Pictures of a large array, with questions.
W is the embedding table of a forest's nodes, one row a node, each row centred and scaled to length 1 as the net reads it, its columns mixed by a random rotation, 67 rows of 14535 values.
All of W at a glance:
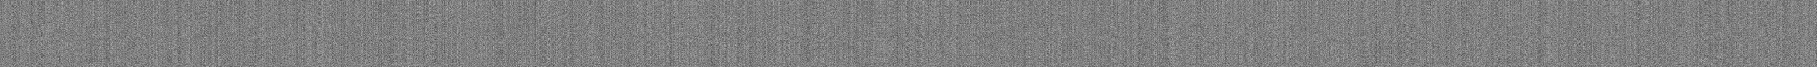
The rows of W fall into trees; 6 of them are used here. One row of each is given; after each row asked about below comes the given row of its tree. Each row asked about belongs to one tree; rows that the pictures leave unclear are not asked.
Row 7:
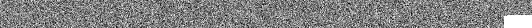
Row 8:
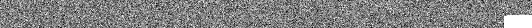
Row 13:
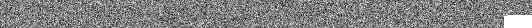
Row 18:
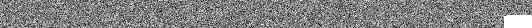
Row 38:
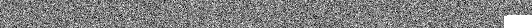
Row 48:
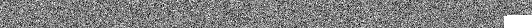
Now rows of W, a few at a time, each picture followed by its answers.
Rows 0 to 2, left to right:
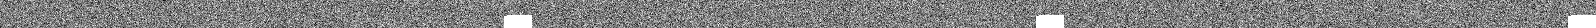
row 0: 38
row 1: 8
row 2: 8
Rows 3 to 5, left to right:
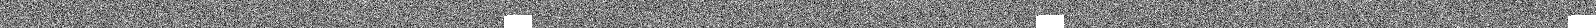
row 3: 8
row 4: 8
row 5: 38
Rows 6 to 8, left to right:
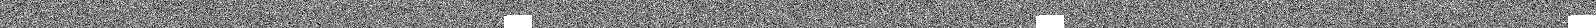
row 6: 18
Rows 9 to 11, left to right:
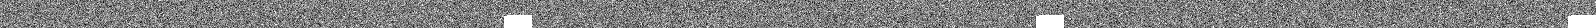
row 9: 18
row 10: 8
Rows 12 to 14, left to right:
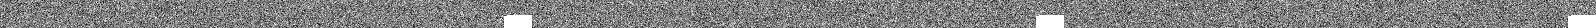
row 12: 18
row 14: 8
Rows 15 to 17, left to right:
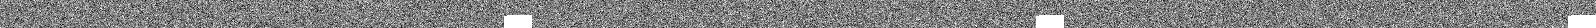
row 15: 8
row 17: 7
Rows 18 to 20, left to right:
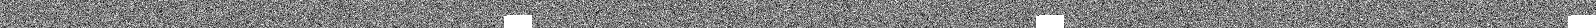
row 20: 38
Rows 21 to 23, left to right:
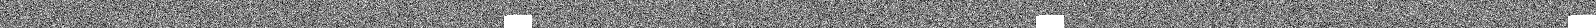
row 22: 13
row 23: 8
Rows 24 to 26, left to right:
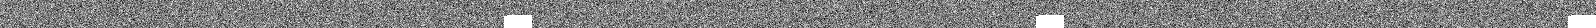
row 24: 38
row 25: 18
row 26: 38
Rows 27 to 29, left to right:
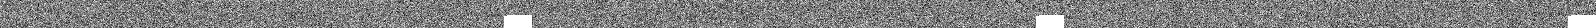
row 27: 38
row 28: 7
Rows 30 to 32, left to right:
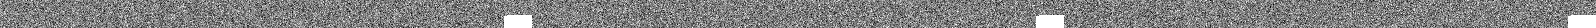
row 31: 38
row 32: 7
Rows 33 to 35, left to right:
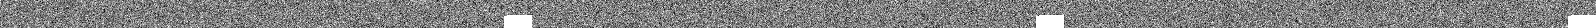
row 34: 8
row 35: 7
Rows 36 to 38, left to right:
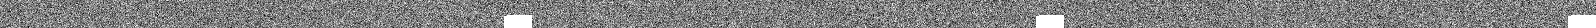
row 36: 18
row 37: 13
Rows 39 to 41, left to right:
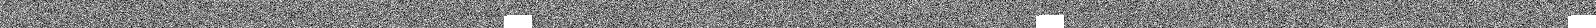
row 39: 38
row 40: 8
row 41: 7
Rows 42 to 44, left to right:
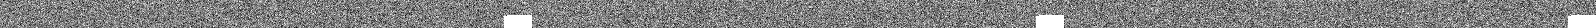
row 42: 48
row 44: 38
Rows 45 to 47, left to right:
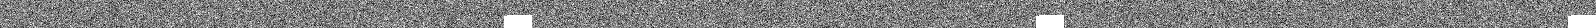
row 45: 38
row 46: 48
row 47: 7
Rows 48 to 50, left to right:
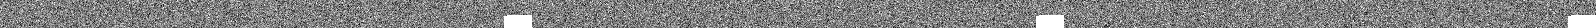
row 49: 8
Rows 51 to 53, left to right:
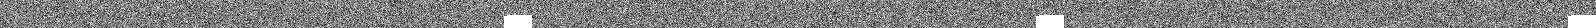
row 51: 7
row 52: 38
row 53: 7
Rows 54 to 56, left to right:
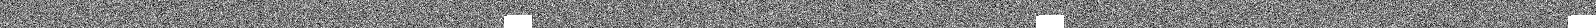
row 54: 18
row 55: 8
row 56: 7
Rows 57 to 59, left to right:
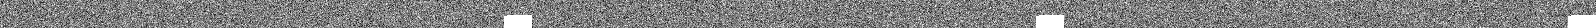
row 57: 7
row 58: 38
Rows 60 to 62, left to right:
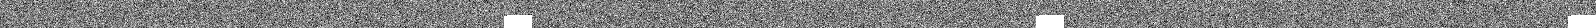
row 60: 7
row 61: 38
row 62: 7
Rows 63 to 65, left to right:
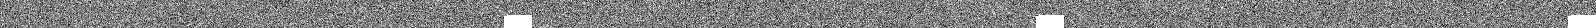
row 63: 13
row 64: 18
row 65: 7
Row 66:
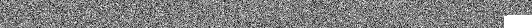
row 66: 8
